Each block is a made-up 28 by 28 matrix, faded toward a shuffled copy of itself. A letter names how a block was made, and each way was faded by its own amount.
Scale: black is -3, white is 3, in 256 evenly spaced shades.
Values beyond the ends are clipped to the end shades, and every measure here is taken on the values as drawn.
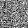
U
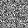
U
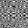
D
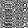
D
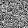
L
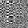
D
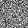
U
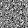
L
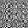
D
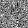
L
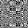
D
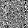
L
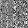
L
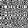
D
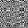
D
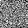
U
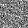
L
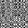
D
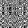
D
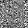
L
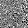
L
